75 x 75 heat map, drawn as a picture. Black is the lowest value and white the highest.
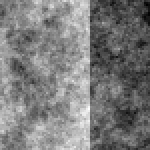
Ninth with the highest average: bottom middle. Seam: vertical, 60% of the way across, the left part higher. Stripes: none. Average level on the scale: 50%.
